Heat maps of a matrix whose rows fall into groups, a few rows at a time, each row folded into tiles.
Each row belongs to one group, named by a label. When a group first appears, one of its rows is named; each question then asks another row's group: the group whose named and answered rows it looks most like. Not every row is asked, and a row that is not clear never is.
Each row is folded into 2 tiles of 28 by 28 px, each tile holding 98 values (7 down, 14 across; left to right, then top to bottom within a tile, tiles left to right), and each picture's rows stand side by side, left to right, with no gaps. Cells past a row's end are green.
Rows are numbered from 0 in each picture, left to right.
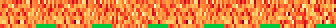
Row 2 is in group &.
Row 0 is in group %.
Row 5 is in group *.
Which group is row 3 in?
%
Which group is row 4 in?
%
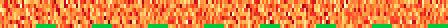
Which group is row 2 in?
%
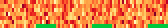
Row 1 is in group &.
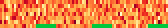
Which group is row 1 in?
%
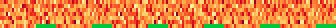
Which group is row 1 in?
%
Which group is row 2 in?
*
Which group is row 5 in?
%
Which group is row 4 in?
%
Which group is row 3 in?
*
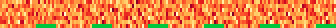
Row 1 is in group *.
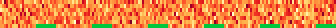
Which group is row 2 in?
%
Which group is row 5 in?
&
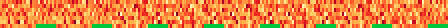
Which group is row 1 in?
%
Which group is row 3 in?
*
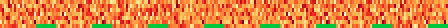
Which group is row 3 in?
&
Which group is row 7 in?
&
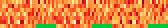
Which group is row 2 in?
%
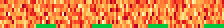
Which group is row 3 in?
&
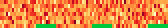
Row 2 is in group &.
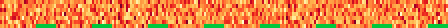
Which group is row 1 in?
*
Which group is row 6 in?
%
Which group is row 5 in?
&
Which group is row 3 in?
%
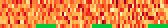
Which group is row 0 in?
%
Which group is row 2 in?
&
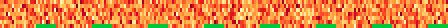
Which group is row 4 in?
&
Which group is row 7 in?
*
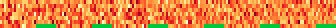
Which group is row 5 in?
%
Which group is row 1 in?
*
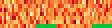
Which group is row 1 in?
%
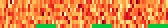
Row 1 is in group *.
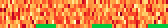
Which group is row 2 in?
*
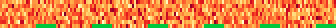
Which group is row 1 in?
*
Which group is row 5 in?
&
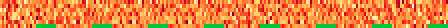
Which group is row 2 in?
%
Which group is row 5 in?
%
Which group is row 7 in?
&
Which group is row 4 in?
*
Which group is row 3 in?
%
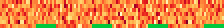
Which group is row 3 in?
%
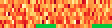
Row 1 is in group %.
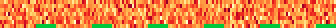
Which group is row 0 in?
*
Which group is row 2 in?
&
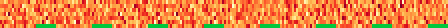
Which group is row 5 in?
&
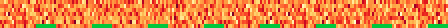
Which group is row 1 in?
%
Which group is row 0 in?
*
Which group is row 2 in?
%
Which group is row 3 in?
&
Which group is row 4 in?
*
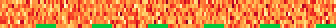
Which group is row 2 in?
*
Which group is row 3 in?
%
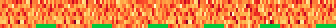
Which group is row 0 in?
%
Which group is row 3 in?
%
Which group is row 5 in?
%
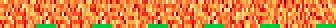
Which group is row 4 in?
&
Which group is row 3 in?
*
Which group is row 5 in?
&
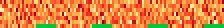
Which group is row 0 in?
&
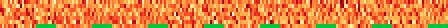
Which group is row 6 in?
&
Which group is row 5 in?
%
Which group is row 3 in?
*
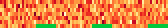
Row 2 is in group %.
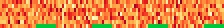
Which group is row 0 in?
%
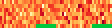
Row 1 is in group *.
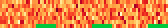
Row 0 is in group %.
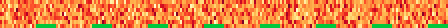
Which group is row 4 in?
%
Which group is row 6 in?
&
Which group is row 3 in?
*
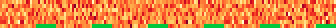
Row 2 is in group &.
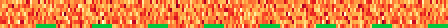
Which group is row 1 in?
*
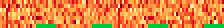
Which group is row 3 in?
*
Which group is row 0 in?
&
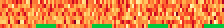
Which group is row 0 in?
%
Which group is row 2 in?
&
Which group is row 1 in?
%
